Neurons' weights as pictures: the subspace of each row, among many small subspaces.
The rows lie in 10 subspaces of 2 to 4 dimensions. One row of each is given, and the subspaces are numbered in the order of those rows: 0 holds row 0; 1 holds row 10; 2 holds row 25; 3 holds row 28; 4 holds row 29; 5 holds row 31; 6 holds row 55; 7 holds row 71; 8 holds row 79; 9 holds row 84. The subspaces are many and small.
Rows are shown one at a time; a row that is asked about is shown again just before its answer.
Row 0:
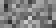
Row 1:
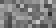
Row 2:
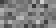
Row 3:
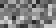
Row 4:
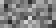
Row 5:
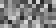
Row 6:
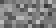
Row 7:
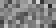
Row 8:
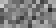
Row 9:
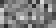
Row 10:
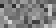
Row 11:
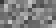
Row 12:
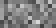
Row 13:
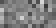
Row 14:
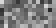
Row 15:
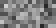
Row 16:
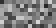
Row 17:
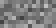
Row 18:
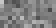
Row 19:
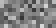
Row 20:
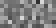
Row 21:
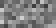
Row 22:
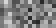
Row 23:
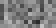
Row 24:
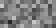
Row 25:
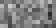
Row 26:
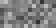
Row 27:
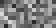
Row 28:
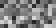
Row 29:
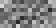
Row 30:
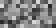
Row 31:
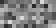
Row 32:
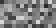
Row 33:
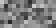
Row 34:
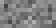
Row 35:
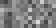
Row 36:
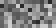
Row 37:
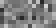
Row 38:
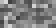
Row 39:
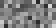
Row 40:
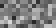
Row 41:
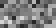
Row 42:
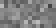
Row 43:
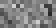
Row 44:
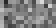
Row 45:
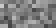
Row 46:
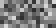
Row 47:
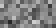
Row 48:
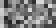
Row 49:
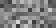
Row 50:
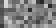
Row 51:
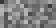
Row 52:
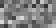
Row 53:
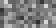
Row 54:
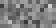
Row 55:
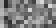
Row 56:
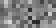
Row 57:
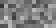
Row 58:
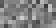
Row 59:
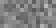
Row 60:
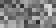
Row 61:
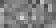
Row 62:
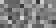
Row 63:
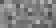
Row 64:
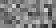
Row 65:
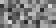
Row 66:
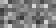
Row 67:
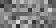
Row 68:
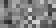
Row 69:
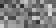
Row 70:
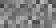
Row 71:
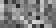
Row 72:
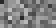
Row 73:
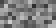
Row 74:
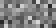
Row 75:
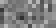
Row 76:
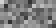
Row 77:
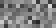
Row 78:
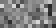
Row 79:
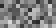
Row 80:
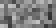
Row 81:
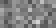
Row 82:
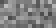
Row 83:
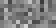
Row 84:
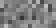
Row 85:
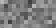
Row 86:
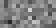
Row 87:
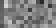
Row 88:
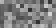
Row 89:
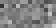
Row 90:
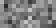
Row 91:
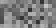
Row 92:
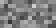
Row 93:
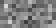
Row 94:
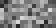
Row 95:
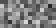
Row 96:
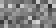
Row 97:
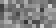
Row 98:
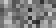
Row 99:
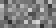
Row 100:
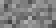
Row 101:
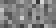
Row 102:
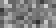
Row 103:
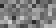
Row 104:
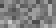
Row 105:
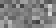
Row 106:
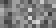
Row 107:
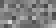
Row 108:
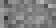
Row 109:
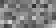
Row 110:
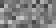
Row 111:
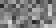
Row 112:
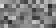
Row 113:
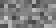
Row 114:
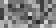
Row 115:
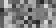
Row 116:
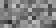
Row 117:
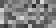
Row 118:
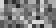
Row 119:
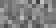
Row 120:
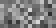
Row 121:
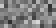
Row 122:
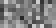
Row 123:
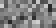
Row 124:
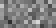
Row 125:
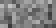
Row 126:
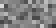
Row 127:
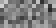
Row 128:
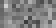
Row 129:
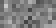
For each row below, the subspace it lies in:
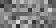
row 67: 4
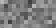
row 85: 6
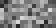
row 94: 4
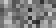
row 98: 5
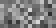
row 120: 8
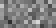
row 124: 9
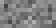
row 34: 0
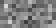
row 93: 0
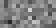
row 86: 5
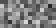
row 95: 7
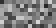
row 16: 3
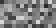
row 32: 3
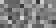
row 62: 7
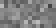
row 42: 7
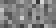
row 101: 7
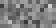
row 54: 7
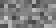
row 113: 2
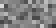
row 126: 1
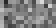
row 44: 6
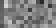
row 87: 6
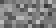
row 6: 3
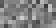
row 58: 9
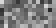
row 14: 7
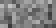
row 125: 2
